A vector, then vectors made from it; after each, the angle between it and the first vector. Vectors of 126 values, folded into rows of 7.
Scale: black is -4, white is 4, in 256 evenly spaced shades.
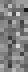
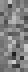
partly opposed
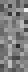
nearly opposite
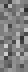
partly aligned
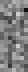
nearly parallel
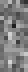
partly opposed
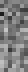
partly aligned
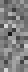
orthogonal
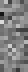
orthogonal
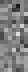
orthogonal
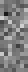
partly opposed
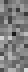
orthogonal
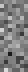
orthogonal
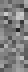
partly aligned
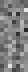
nearly opposite
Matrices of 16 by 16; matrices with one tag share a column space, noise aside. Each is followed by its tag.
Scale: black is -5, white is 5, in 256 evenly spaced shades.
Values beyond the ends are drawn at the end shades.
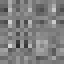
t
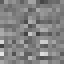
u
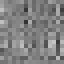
t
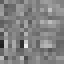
t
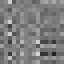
u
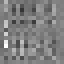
t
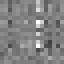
t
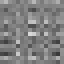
u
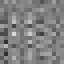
u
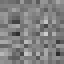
u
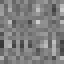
t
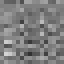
u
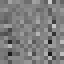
u
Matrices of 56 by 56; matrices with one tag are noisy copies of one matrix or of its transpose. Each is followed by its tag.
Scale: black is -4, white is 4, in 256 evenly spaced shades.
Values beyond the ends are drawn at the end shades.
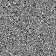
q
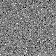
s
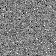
q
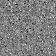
q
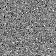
q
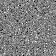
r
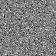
q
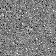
q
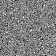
s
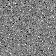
q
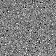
s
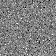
s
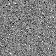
q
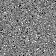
r
